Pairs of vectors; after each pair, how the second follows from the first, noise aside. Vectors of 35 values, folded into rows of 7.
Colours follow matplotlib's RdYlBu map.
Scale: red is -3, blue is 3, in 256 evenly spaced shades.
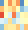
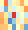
shuffled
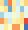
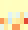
partly zeroed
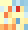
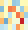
shuffled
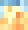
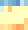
partly zeroed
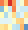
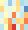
shuffled
